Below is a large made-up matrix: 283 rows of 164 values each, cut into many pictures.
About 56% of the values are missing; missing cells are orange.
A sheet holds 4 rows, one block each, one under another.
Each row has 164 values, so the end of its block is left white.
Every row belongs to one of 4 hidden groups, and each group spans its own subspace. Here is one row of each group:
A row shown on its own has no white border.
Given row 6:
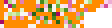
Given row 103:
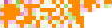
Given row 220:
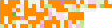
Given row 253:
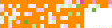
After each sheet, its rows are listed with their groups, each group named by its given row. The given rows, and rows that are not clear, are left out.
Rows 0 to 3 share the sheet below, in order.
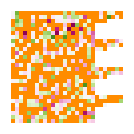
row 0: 6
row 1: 103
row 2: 6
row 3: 6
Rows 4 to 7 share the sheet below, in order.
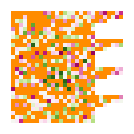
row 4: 253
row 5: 220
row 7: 6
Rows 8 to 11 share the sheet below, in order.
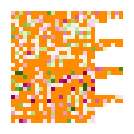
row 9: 103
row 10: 6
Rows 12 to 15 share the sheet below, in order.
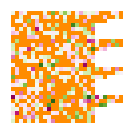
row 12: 103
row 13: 220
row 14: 6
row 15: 220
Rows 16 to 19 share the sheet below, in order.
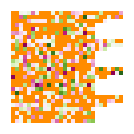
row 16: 6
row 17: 6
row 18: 103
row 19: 253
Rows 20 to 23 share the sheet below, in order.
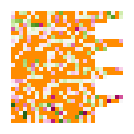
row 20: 253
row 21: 253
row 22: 6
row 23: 6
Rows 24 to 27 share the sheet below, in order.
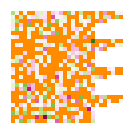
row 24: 220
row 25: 253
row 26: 253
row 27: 253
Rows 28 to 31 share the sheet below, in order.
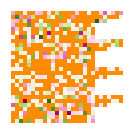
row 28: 253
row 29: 6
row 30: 6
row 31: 6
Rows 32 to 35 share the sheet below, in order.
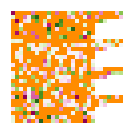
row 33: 253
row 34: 220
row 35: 220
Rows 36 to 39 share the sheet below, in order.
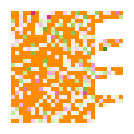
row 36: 6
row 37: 253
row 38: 253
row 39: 103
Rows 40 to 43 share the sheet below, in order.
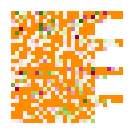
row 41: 253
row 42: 220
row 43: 6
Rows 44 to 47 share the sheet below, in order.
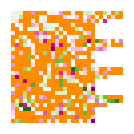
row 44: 253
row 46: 220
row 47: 103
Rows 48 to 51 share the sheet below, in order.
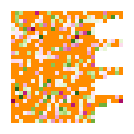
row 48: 220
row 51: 103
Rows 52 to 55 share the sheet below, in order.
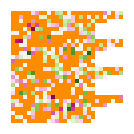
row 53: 103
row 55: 103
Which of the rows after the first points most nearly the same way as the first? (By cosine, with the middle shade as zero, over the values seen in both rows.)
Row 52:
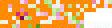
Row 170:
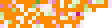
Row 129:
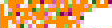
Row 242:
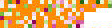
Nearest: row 242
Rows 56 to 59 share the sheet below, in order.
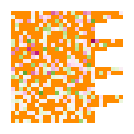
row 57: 253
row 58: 6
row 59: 253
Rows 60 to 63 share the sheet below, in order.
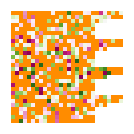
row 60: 220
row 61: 103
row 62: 220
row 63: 6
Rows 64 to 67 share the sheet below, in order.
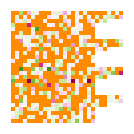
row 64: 103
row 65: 103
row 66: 103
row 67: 220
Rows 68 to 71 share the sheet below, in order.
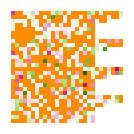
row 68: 220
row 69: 253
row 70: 6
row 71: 6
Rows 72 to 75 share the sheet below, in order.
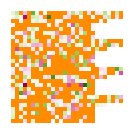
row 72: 6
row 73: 220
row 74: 6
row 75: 103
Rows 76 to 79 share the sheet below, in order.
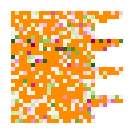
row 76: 103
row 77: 253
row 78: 220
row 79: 253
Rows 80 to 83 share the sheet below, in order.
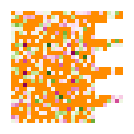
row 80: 6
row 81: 6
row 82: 6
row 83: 6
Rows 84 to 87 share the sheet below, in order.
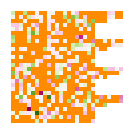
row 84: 253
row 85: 253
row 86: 103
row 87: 103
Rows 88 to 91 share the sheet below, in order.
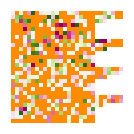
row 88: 6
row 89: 253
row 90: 253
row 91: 220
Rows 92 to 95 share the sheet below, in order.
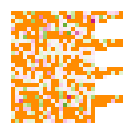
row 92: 103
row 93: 253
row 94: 6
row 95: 220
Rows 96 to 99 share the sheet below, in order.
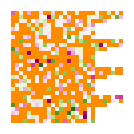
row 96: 6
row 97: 103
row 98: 103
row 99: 6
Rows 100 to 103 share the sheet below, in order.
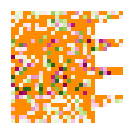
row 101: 220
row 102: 6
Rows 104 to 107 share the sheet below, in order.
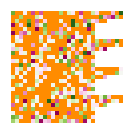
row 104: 103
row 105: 253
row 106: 220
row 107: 6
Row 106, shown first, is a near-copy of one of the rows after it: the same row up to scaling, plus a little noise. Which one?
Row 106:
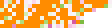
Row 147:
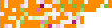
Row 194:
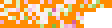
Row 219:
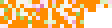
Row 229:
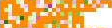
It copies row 147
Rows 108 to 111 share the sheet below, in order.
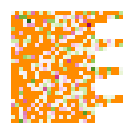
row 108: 253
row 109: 6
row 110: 253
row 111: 6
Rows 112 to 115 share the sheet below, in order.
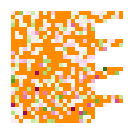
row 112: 103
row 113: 103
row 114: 253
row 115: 6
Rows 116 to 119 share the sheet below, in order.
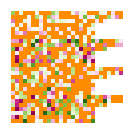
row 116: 6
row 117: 220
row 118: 103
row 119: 6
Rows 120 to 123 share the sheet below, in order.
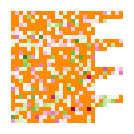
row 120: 103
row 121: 6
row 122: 6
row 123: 103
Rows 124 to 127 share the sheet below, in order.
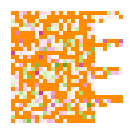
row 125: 253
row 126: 220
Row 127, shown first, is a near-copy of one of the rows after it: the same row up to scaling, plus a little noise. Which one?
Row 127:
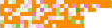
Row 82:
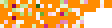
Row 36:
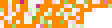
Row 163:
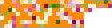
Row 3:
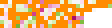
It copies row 3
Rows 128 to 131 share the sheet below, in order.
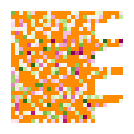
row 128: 6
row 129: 103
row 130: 103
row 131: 6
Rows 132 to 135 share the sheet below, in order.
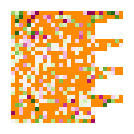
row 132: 220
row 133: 6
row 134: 220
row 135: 253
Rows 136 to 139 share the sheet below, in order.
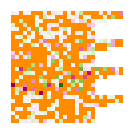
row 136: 103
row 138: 220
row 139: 253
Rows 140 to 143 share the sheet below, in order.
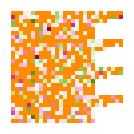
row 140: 103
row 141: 103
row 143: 253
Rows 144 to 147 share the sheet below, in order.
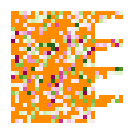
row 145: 220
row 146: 6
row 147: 220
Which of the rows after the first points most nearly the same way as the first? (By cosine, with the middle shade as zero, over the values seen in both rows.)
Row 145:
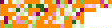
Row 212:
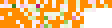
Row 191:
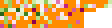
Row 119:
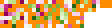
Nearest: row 119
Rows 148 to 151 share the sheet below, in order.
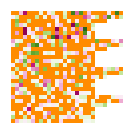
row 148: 6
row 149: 253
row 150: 220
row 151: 103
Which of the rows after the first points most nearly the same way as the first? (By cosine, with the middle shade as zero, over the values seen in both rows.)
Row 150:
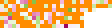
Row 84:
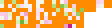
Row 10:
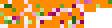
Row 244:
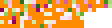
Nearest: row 84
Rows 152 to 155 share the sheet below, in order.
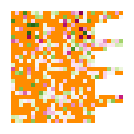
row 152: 253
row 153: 103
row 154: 6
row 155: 103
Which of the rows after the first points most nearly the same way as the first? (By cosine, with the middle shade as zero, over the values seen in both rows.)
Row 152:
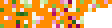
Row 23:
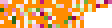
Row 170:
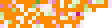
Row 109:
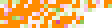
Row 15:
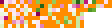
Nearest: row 170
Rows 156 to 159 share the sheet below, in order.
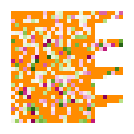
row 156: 253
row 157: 103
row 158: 6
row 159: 253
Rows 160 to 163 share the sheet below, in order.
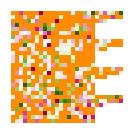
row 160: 103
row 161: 6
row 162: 6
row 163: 6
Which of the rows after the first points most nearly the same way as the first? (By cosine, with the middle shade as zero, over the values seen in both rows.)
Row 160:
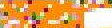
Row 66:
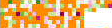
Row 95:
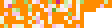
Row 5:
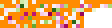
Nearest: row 95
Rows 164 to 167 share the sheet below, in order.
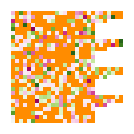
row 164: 220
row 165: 103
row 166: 103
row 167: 253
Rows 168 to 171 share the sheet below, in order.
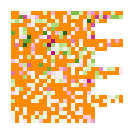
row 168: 6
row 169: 6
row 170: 103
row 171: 103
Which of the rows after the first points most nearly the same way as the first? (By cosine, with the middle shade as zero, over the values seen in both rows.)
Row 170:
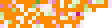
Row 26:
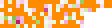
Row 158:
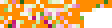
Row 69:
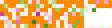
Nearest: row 26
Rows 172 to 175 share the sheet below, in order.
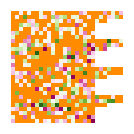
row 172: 6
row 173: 253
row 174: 103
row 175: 103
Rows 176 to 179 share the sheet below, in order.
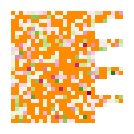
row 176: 253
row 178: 253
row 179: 6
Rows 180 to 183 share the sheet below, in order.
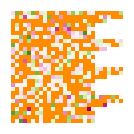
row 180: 6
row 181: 103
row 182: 253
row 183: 253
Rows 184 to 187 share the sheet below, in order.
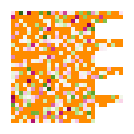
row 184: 103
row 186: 253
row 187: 103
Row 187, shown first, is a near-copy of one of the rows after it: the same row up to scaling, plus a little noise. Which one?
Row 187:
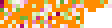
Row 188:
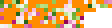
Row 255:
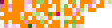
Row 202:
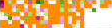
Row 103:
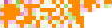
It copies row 202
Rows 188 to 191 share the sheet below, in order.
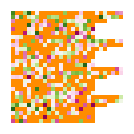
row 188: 103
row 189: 220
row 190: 253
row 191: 253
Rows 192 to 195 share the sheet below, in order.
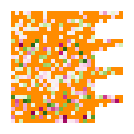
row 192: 103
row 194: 220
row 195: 6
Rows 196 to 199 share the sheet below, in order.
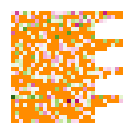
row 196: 6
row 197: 6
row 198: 6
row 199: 103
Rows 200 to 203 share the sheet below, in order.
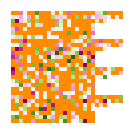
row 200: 220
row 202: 103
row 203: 6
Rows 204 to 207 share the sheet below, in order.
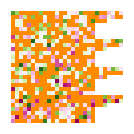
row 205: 6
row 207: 220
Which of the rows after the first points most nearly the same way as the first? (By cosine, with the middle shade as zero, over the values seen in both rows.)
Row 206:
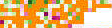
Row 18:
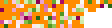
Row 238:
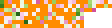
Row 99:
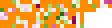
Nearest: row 18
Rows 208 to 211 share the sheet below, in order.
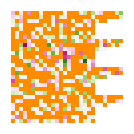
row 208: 103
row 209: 6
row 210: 253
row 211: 6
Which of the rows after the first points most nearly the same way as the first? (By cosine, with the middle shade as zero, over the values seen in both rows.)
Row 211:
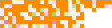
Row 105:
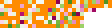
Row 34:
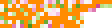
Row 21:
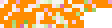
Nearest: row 105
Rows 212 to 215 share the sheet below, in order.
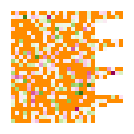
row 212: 6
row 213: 103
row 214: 253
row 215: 6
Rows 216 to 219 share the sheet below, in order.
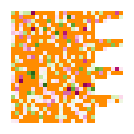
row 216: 6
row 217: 220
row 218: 6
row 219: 220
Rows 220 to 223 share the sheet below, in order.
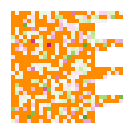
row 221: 6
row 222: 253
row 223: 253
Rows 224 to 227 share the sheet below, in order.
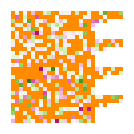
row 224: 253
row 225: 6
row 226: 103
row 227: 253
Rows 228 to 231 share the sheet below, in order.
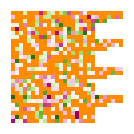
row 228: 220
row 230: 103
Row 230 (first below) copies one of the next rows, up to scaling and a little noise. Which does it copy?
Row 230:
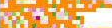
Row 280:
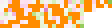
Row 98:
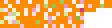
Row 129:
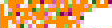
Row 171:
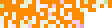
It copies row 98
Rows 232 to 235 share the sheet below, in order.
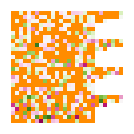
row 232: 220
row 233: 220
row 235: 103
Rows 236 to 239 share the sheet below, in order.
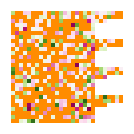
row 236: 6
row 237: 220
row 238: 103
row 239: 103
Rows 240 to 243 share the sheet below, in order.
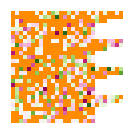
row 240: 6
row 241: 253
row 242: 253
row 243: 6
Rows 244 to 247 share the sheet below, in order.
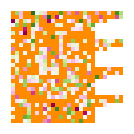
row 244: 6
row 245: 6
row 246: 253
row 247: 6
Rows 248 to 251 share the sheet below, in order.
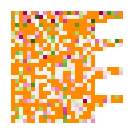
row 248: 220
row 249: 6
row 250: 6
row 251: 6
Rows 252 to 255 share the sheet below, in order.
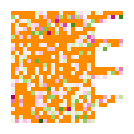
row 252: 103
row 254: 103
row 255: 103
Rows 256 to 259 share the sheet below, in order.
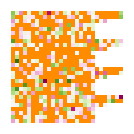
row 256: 103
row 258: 6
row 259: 103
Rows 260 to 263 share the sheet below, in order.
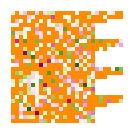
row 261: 220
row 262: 6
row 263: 103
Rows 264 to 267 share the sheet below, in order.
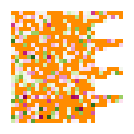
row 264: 253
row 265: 220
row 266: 6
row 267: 220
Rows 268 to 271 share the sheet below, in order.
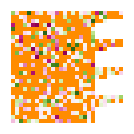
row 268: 253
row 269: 103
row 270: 220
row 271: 6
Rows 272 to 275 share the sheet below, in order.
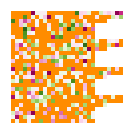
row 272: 6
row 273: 6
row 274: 6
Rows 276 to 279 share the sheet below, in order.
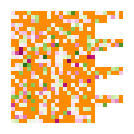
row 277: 6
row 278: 253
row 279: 6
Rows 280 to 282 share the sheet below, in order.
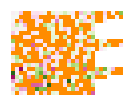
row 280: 103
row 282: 103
